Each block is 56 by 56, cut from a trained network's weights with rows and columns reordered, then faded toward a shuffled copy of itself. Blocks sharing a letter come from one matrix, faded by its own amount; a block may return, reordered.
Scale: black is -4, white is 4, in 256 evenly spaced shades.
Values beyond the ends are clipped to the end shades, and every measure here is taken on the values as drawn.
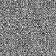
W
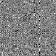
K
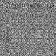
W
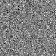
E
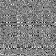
W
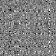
K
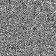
E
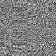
W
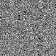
E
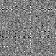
K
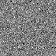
E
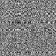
K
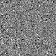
E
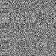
W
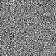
E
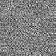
W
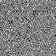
E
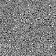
E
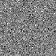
E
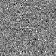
E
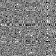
K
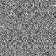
W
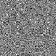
E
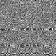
K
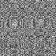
W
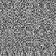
W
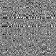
W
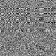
K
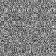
W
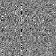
K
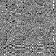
K
